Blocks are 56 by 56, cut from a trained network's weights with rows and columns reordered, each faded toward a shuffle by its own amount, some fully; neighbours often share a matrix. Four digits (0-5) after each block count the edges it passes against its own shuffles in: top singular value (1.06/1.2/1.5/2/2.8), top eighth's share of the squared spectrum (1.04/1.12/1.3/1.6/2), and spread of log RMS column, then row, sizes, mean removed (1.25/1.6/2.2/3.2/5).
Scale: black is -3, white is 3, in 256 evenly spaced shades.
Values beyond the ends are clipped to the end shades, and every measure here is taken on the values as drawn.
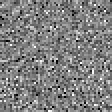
2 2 0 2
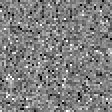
0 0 0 0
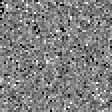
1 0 0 0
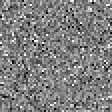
0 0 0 0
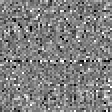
4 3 1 2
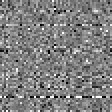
4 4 2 3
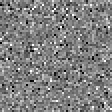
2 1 0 0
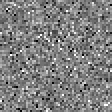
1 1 0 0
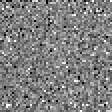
2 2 0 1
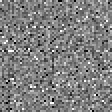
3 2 0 1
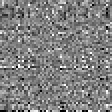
4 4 2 3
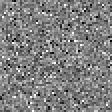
2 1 0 0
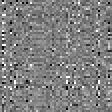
3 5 3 2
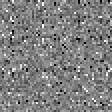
2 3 2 1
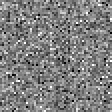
1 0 0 0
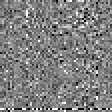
4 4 1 2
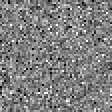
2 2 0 0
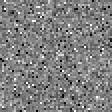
1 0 0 0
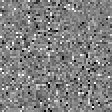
3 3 1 0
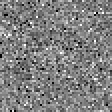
0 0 0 0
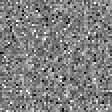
0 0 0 0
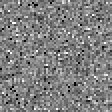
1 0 0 0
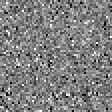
2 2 1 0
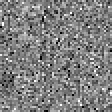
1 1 0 0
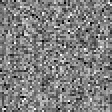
1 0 0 0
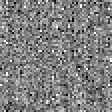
2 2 0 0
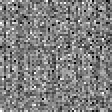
3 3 1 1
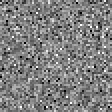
0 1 0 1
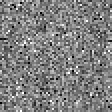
2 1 0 0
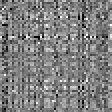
4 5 2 3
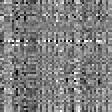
4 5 2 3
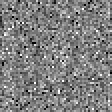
1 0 0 0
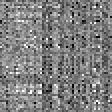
4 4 2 3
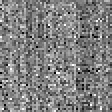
4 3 1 2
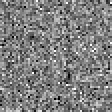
2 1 0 0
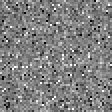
1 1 0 0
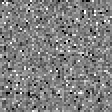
1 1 0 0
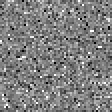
1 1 0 0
